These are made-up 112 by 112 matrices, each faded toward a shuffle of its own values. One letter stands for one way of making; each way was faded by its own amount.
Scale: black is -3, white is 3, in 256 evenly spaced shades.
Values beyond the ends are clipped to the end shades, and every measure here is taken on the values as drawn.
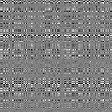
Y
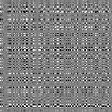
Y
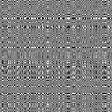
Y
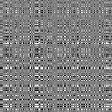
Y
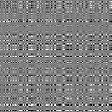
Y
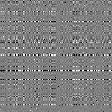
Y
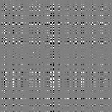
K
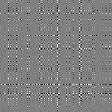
K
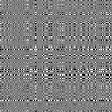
Y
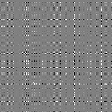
K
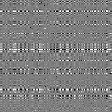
Y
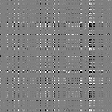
K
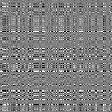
Y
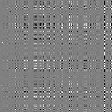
K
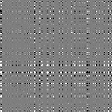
K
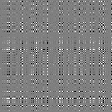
K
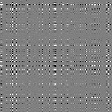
K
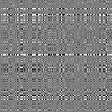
Y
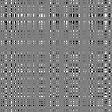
K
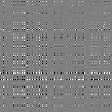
K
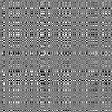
Y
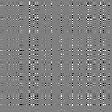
K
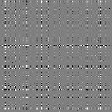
K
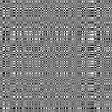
Y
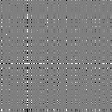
K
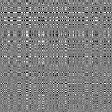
Y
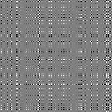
K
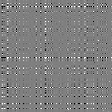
K
